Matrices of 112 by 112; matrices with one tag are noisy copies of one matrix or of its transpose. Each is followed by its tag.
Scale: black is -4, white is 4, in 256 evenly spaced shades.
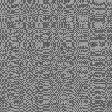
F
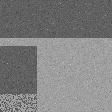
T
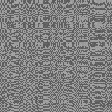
F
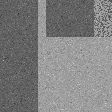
T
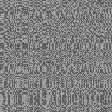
F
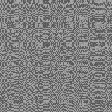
F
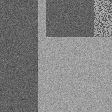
T
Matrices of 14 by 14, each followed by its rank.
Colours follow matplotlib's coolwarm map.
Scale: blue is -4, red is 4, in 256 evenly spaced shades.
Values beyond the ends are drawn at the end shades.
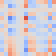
two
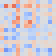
three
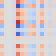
one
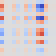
one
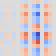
one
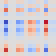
one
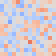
full rank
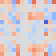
three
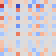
two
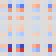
one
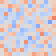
full rank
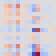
two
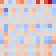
two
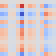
one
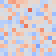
full rank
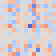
three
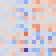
three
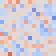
full rank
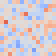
full rank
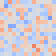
full rank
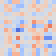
three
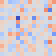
three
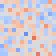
full rank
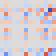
two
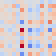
two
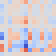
two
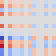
one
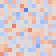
full rank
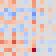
three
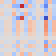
two
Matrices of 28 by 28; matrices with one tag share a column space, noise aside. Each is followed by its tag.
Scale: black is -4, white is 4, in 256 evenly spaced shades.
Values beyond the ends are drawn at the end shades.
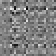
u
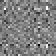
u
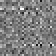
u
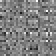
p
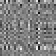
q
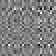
u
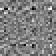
u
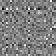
u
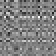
p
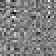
p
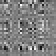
q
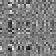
q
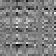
u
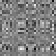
q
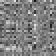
q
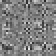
q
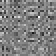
p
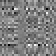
u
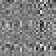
q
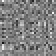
q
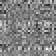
q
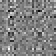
p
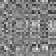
q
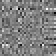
u
